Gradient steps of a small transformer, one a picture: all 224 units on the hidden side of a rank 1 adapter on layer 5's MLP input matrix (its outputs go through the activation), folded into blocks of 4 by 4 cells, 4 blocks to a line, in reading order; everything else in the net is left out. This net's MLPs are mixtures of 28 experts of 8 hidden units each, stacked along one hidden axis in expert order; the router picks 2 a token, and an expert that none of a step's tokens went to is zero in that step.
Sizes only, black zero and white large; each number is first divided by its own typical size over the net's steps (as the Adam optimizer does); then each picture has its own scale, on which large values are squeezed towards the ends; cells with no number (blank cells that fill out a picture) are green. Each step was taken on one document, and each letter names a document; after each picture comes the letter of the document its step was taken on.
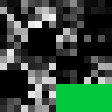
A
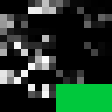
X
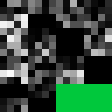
X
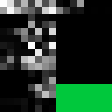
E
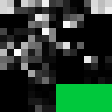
E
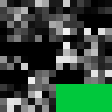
A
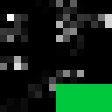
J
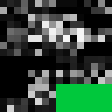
A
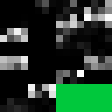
J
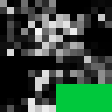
A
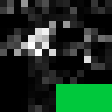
E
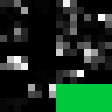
J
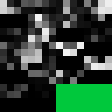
E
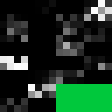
J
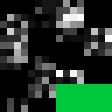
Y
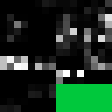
J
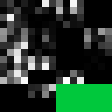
X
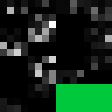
E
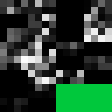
E
